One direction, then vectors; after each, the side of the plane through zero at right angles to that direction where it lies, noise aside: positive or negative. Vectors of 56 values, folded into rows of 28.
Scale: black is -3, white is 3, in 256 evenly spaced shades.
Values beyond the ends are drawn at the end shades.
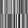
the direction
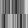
negative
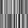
positive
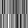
negative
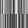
positive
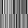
positive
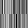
positive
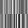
positive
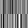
negative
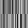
negative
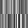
positive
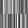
positive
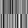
negative
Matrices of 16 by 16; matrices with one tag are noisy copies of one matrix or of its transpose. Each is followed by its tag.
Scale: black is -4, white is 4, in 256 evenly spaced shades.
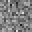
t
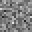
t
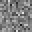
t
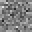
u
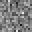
t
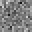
u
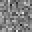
t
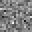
t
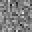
t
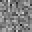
t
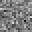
t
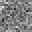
u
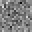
u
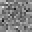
u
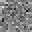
u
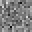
u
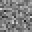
t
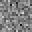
t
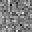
t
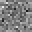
u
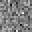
t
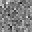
u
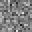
t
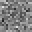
u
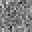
u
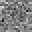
u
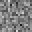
t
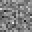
t
